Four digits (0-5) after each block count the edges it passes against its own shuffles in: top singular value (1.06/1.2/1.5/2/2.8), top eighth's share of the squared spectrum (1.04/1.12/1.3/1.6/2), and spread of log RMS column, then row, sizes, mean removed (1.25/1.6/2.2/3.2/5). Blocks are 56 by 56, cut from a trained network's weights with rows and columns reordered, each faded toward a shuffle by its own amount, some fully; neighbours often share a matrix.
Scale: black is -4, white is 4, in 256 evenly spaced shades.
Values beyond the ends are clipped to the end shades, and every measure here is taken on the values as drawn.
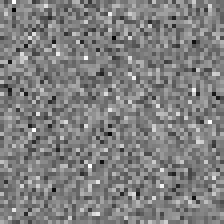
0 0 0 0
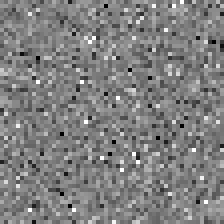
0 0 0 0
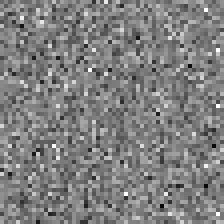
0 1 0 0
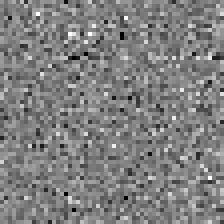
3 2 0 1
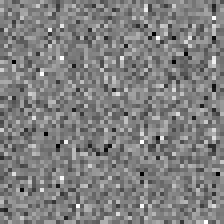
3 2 1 1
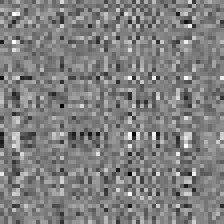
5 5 3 3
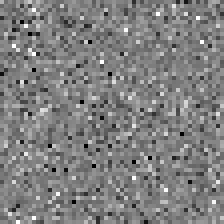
1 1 0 0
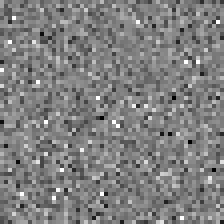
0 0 0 0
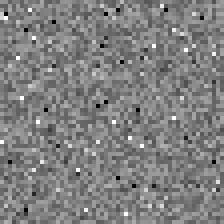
0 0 0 0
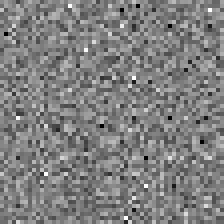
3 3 1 1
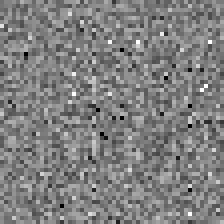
3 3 1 0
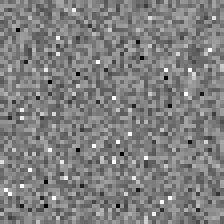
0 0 0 0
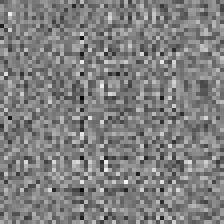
4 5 2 2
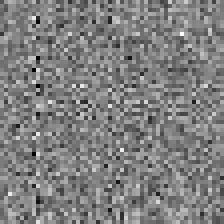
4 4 2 2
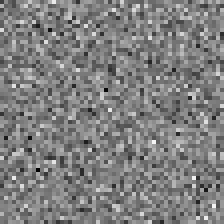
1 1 0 0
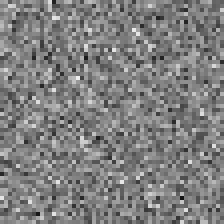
3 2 1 0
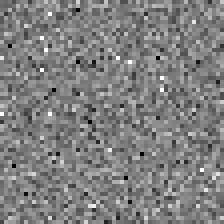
0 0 0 0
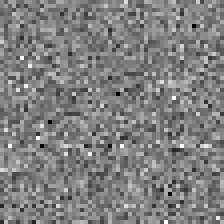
3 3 0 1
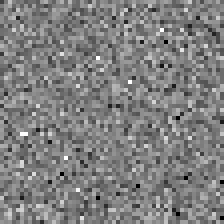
1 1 0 0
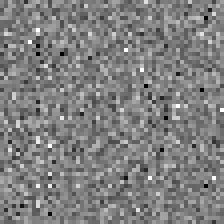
2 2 1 0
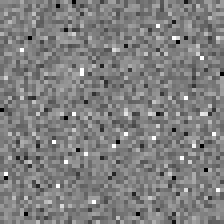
1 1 0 0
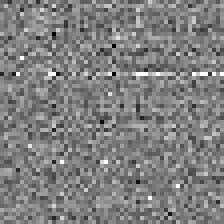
4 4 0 2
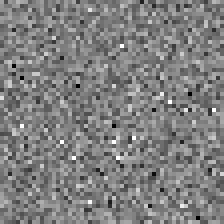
1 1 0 0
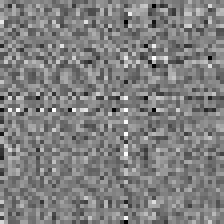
4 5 2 3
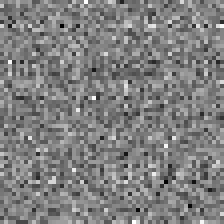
3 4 0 2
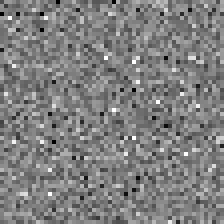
2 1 0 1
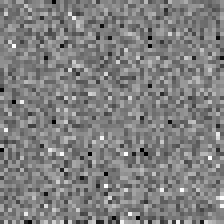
3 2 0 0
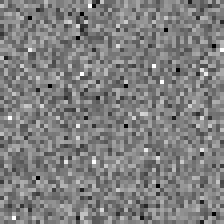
2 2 1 0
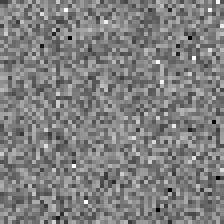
2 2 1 0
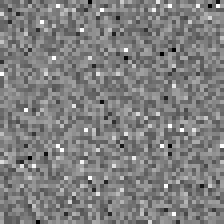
0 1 0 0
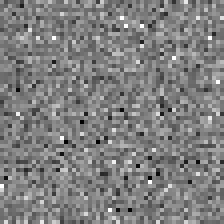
2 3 0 0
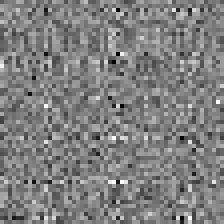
4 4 2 2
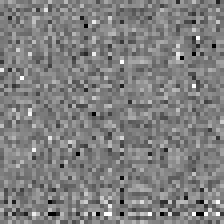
3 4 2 2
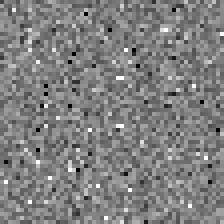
1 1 0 0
